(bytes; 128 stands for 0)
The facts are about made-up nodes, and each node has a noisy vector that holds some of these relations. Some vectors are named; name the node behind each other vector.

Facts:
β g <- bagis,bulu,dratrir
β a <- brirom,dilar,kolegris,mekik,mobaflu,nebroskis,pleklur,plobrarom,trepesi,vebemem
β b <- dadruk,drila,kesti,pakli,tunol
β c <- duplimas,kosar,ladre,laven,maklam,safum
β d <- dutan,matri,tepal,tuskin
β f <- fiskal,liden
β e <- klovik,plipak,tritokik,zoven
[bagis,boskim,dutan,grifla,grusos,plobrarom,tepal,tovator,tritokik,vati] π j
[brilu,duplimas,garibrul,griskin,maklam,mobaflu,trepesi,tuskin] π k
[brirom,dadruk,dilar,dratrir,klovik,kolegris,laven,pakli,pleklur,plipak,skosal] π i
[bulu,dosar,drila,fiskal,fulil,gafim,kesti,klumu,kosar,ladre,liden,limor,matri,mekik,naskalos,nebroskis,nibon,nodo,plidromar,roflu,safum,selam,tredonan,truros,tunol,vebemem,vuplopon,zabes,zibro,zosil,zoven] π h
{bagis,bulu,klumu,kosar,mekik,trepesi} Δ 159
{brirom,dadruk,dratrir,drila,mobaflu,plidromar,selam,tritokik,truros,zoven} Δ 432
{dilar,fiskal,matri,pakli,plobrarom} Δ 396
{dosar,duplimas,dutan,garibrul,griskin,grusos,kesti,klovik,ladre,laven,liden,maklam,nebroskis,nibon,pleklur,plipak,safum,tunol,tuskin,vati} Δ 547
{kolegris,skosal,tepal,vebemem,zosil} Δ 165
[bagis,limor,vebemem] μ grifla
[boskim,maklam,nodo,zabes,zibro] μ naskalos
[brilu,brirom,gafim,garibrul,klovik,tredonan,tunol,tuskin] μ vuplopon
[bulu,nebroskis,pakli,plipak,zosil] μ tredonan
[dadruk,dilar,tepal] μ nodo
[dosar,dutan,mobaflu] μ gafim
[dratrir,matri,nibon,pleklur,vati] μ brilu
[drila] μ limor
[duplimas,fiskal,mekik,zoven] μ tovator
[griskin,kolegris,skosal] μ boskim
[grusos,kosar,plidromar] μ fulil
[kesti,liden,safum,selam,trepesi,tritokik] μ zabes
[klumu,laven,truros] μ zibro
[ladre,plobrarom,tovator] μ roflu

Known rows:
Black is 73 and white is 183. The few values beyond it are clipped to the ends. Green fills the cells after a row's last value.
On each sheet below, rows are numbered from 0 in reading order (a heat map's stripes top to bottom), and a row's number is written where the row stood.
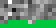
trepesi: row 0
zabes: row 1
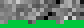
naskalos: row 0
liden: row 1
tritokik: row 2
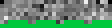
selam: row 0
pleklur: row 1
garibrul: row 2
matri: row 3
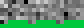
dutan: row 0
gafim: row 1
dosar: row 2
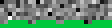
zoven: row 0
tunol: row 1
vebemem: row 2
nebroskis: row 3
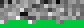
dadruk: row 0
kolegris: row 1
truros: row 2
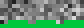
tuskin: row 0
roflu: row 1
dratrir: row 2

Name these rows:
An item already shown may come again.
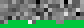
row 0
garibrul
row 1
laven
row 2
kesti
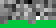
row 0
pleklur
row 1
zoven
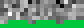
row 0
pakli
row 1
truros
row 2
brirom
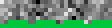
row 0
klumu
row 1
duplimas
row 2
fiskal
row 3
zabes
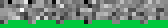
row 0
drila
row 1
tritokik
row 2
grusos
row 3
mobaflu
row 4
tovator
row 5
tovator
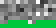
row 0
fulil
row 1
dilar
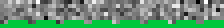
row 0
grifla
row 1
mekik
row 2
tuskin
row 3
boskim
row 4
griskin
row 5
klumu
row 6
bagis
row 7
plobrarom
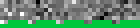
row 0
skosal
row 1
laven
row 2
brilu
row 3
liden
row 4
tuskin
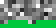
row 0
tepal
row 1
bulu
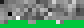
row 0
plidromar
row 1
zosil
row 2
nodo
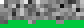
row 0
kosar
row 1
tredonan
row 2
vebemem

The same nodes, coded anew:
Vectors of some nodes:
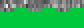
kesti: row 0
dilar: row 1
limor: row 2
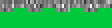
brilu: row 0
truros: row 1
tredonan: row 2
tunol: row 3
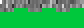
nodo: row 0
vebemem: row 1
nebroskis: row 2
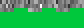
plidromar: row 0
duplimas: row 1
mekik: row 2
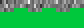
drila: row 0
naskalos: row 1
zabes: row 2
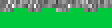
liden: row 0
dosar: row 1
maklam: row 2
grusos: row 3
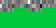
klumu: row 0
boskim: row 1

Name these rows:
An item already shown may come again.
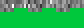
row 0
pakli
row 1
bulu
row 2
fulil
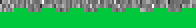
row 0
zoven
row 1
skosal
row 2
limor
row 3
griskin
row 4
vati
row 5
duplimas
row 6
vebemem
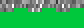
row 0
matri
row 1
fiskal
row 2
nibon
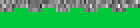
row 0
tovator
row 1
kolegris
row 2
tritokik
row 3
zosil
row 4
kesti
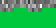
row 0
vati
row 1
tuskin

